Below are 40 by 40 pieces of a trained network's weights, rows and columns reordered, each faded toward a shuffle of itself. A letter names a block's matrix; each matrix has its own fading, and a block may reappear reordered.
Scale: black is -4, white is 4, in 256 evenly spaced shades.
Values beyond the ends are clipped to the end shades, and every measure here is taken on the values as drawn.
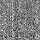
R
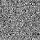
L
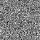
L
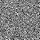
L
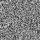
L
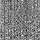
R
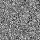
L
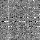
R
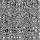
R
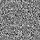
L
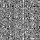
R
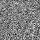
L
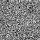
L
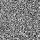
L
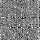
R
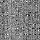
R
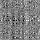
R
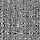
R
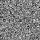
L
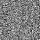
L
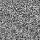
L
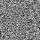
L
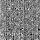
R
